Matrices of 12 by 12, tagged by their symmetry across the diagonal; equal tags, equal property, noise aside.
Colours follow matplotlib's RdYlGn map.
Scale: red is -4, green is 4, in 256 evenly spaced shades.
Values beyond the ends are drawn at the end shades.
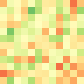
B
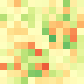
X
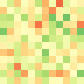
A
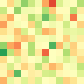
X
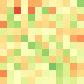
A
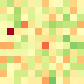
A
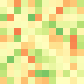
X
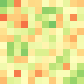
B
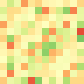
B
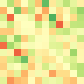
X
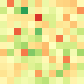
A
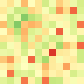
B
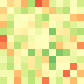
B
